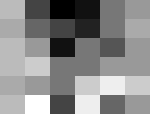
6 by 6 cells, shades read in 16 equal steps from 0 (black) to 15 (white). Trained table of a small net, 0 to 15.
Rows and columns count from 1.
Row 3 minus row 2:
1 3 -3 5 -2 -1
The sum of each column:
64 55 23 43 48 58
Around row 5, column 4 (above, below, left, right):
7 14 7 14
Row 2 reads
10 6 4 2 7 10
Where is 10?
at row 2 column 1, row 2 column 6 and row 5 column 1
